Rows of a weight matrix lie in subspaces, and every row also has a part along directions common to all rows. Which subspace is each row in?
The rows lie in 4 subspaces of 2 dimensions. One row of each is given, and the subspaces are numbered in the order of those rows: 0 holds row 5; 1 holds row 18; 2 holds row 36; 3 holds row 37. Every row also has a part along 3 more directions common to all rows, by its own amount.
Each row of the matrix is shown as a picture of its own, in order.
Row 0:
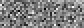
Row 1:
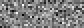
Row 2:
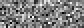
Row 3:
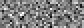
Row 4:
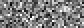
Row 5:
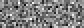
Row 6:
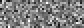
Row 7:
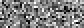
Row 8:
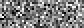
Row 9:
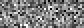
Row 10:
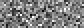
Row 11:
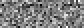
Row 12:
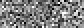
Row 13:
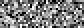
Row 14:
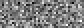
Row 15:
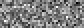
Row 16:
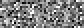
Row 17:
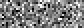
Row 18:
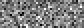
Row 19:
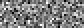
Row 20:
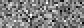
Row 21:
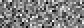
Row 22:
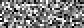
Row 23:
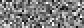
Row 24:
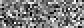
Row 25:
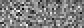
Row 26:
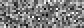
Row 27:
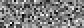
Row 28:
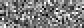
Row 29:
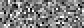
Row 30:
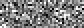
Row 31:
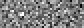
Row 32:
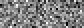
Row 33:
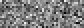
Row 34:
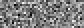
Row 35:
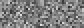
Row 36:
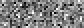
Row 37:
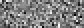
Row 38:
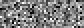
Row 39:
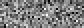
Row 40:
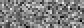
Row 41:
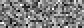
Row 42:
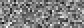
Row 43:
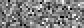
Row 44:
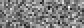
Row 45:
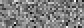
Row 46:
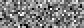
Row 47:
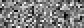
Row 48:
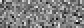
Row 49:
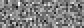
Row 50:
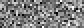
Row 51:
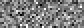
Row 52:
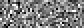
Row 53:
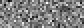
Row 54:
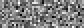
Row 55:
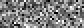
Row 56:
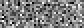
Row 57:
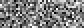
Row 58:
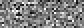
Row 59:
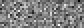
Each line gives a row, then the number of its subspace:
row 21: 3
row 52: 0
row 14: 0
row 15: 3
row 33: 3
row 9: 1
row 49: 0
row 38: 2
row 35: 0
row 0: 2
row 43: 0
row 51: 1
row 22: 3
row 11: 2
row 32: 2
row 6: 3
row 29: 0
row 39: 1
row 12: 3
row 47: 2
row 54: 0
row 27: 1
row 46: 1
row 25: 2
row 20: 3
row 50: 1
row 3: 1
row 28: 1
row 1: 1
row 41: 2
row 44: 0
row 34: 2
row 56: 0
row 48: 3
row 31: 1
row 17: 0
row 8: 0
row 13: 1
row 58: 2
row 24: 2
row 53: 3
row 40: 0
